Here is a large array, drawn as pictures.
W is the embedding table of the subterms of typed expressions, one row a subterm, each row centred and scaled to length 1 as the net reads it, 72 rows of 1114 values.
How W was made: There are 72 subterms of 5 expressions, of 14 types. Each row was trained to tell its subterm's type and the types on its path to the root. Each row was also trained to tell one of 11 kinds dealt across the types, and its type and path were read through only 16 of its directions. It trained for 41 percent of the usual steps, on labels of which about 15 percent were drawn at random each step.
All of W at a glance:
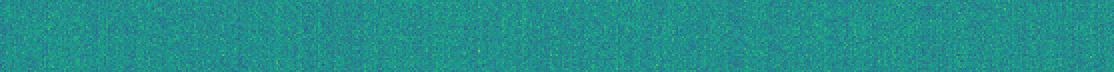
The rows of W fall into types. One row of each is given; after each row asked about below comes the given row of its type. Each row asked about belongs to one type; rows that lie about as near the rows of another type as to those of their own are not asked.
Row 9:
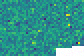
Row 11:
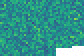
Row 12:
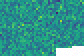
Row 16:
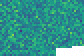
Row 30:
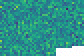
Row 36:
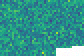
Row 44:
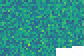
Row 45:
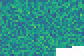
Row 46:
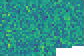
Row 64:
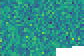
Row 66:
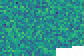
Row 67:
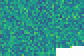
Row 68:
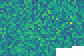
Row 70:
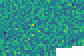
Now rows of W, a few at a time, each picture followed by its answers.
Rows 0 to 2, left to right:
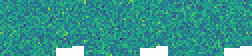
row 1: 68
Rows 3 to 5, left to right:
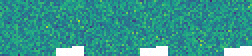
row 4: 45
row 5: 44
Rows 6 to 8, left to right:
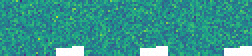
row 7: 68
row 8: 12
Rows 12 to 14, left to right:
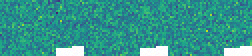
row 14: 70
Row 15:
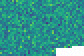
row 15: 46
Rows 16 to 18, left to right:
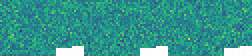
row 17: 45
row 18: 67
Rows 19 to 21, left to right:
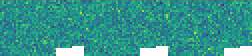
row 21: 64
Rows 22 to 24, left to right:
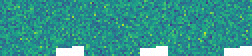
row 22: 30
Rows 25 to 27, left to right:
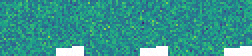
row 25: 45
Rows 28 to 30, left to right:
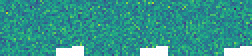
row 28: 66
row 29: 44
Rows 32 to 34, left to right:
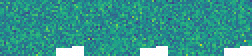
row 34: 68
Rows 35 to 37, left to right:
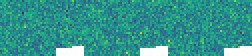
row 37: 12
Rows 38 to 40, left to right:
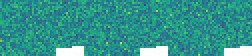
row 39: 64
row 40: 64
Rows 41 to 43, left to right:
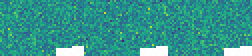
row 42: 16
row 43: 70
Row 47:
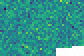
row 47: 70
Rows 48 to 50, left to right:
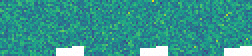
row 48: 68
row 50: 16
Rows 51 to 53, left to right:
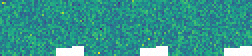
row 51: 45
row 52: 9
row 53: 67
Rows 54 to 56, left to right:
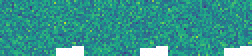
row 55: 11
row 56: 64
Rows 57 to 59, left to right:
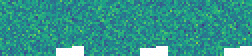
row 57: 70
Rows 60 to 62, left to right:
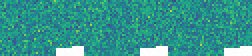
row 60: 9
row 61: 67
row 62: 67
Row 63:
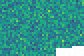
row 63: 12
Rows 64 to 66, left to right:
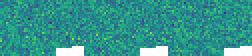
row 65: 36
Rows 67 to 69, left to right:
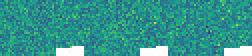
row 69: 9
